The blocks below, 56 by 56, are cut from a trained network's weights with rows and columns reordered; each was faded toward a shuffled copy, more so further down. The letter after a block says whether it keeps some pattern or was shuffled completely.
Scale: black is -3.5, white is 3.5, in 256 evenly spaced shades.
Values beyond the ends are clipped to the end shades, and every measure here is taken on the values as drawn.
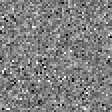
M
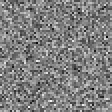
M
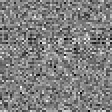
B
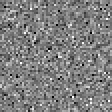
M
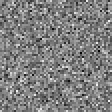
M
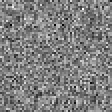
B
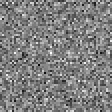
B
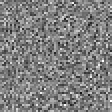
B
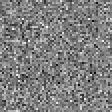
M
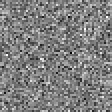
B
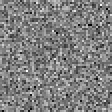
M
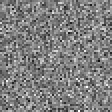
B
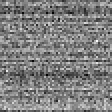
B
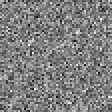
B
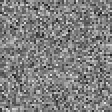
M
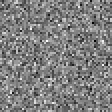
B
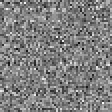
B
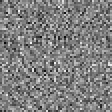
B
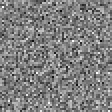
B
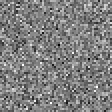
M
